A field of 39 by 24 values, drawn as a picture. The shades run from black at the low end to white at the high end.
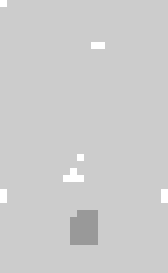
Average level on the scale: 80%. Grain: blotchy. Slope: none. Roughest part: bottom middle. Dips: one, in the bottom middle. Ninth with the lowest average: bottom middle.
